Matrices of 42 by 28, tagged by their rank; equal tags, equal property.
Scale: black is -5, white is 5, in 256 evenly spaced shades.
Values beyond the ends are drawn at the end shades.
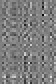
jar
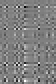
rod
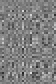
jar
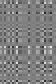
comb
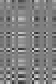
comb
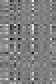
rod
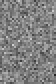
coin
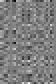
jar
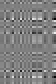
comb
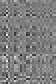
jar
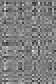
jar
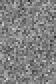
coin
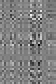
rod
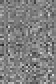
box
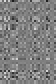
rod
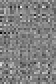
box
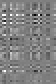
rod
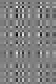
comb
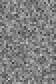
coin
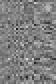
box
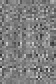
box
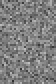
coin
